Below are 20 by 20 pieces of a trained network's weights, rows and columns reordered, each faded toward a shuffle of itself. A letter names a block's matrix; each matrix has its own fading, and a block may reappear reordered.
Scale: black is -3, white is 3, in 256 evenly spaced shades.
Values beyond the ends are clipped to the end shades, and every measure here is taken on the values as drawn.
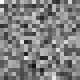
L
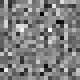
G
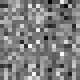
G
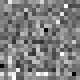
G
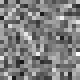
L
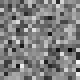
L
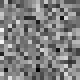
L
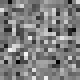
G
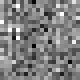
G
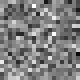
L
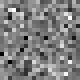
G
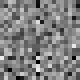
L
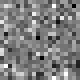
G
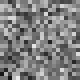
L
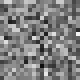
L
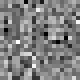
L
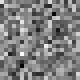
L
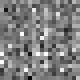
G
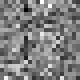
L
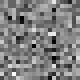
L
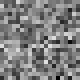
L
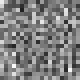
L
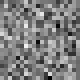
L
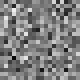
L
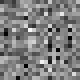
L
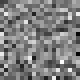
L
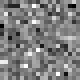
G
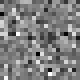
G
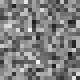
L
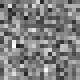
L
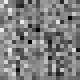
G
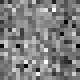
G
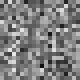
L
